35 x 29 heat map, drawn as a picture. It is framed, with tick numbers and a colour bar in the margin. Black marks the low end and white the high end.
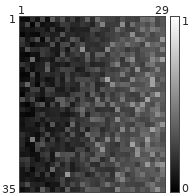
No row or column stands out. There are no regular stripes. Fine speckle covers the field. There is an overall slope up to the right.
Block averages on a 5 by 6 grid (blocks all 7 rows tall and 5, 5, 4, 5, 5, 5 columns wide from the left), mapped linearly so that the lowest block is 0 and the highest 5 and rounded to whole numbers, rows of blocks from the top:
0 1 2 2 4 5 | 0 1 2 3 4 5 | 0 1 2 3 4 5 | 0 1 2 3 4 5 | 0 1 2 3 4 5
